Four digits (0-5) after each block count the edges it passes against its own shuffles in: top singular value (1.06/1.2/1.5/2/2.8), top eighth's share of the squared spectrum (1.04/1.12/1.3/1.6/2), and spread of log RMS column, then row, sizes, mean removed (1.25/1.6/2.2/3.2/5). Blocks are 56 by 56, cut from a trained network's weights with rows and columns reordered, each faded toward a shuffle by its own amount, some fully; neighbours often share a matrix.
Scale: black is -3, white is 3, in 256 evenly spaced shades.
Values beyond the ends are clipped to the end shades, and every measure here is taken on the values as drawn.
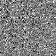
2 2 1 1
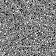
0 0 0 0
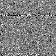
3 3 1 2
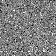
1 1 0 0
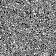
0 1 0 0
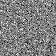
0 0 0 0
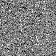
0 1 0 0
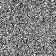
0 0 0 0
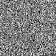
2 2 0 1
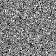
1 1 0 0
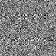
3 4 1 2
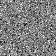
2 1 0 0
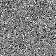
0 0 0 0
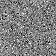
1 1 0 0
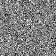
2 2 1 1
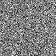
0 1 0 0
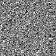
2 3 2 1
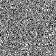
2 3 1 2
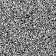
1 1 0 0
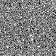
2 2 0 1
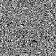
2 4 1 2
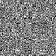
3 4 1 2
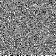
2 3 1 1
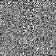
2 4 3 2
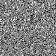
2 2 1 1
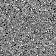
0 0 0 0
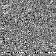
2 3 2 2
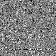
2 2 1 1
